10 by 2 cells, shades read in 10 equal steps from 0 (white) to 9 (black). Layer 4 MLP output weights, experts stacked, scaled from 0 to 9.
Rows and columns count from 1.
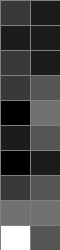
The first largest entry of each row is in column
2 1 2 1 1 1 1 1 1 2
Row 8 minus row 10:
7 0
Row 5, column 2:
5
